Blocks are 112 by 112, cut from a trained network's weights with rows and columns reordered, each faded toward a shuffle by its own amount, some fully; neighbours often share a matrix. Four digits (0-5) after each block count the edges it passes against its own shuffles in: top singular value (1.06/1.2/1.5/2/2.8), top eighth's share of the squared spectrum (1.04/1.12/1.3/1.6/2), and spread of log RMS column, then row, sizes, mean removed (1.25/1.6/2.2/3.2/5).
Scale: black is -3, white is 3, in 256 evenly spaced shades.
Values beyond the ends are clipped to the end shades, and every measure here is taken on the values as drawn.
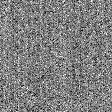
2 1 0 0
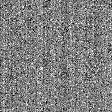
3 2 0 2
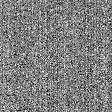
3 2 0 1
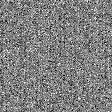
1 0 0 0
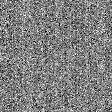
2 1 0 0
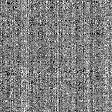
4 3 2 3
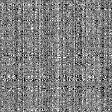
4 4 2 4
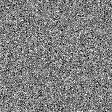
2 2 0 0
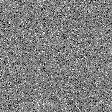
0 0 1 0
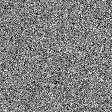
0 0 0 0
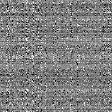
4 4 4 2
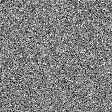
1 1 0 0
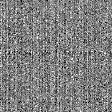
4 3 1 3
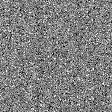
0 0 0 0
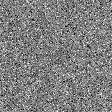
0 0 0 0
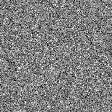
1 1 0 0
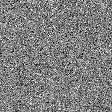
0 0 0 0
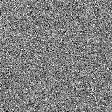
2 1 0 0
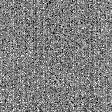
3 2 0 1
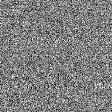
3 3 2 2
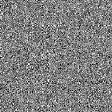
3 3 2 2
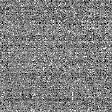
3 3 3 1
